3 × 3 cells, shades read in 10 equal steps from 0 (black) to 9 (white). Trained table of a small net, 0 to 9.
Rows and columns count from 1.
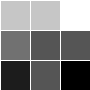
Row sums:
23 10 4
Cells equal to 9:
1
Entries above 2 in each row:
3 3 1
